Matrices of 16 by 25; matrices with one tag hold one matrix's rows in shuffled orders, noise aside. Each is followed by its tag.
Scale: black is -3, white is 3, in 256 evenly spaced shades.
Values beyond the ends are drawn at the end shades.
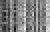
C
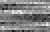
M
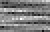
M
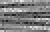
M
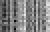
C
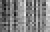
C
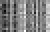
C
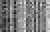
C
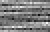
M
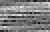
M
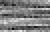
M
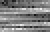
M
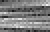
M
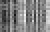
C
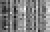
C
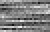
M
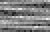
M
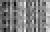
C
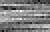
M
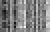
C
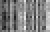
C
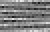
M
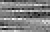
M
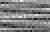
M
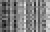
C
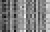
C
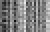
C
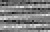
M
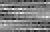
M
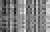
C
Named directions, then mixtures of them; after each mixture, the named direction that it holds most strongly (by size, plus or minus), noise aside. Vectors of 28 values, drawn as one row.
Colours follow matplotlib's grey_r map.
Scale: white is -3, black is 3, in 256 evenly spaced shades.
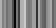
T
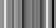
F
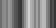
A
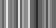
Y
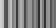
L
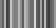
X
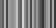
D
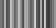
X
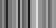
Y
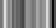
F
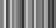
X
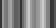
A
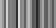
Y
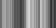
A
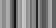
T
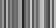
D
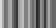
L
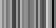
T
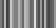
X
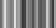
F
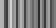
L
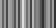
D
